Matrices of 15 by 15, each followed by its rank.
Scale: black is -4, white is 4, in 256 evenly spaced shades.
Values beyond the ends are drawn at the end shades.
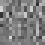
three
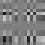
one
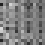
three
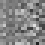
three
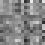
three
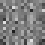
three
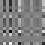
one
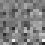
three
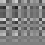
one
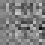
three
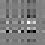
one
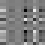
one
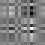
one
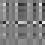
one
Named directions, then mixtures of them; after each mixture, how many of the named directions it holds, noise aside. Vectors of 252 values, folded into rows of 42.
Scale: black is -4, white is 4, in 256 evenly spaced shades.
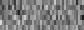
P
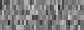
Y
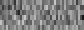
one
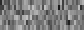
two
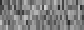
two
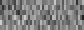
one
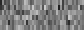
two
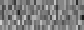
two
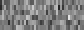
one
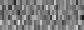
two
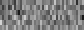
one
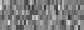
one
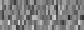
two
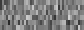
one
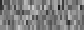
two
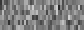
one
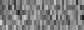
one
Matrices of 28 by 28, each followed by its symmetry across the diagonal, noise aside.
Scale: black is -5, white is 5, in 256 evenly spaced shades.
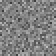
symmetric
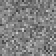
neither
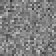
neither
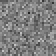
neither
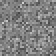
symmetric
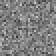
antisymmetric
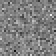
antisymmetric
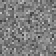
neither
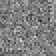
antisymmetric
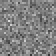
neither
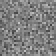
antisymmetric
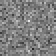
neither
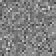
symmetric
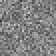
symmetric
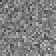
symmetric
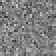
antisymmetric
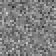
antisymmetric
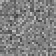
symmetric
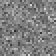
neither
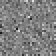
antisymmetric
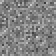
symmetric
